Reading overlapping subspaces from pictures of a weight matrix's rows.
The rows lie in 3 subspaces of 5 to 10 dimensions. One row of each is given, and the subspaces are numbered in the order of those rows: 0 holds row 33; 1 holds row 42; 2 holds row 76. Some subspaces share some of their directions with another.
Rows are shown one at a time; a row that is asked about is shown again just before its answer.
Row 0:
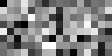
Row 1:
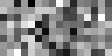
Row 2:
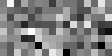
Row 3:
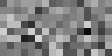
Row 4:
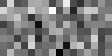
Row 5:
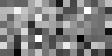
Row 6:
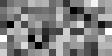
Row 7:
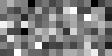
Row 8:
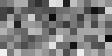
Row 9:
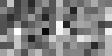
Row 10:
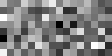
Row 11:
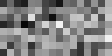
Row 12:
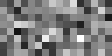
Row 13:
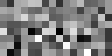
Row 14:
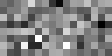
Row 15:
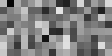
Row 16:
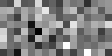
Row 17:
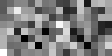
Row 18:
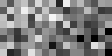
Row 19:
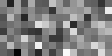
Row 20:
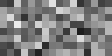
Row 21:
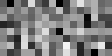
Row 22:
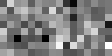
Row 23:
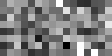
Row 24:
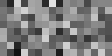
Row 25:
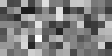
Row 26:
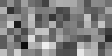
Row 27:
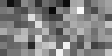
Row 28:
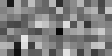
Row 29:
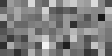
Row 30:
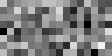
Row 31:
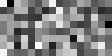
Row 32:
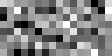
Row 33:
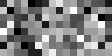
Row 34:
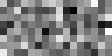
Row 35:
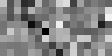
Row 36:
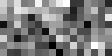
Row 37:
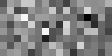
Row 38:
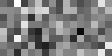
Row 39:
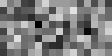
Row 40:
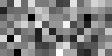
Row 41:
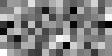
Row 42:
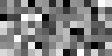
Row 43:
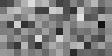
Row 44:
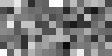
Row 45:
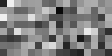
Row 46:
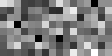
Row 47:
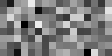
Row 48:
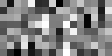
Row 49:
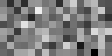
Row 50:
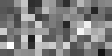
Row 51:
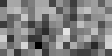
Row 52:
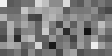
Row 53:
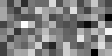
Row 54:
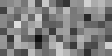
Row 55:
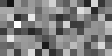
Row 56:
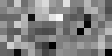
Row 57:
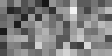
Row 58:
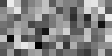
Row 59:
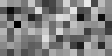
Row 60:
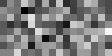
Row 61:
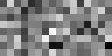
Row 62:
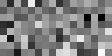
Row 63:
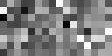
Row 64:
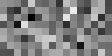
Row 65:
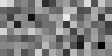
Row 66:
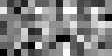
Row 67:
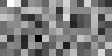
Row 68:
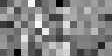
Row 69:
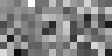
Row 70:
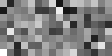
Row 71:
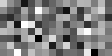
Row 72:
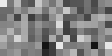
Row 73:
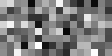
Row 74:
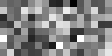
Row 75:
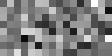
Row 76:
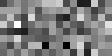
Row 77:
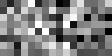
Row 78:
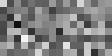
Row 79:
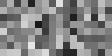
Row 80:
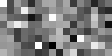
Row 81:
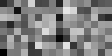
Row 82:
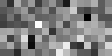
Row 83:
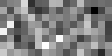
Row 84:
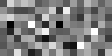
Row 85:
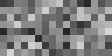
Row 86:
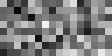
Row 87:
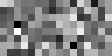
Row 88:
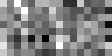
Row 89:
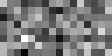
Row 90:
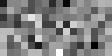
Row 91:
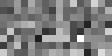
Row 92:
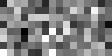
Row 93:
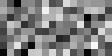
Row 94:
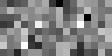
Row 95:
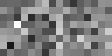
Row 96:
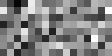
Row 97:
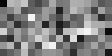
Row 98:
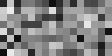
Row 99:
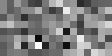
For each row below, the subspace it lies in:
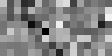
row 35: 1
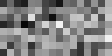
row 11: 1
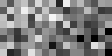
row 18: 1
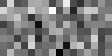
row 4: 0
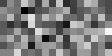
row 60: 1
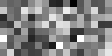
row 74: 0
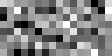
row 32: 2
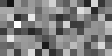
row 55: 2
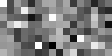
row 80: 0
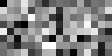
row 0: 0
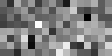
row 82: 0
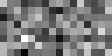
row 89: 2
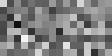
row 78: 2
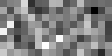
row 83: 0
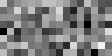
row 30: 1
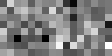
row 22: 0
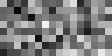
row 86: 0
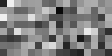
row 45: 0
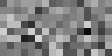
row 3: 2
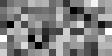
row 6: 1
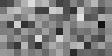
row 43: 2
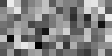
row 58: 0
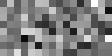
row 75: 2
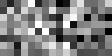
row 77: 1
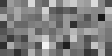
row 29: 0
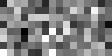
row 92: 0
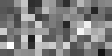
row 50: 0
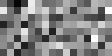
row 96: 0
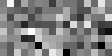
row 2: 2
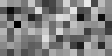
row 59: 2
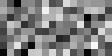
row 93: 0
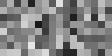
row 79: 2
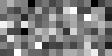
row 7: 0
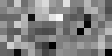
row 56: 1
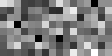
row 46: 2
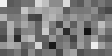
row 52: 0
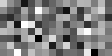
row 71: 2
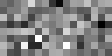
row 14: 2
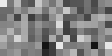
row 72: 0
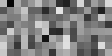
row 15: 0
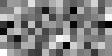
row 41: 1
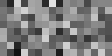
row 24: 1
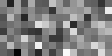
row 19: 2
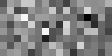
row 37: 1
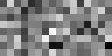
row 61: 0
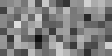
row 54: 1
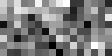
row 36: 1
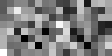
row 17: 1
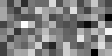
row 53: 2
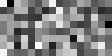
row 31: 0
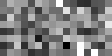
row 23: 2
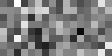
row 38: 1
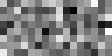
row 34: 1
